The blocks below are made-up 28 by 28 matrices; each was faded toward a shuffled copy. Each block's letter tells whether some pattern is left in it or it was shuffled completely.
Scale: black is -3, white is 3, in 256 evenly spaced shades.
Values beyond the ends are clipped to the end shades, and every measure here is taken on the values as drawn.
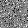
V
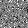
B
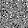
V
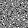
V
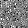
V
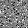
V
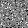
B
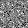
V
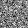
B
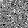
V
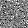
B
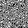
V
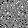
B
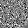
B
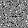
V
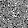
B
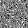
V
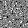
V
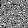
V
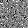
B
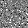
B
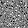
V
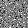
B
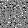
V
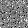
B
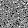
B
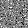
B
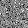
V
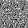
B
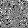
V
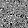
V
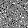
B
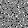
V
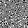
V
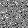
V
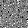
V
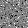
B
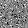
B
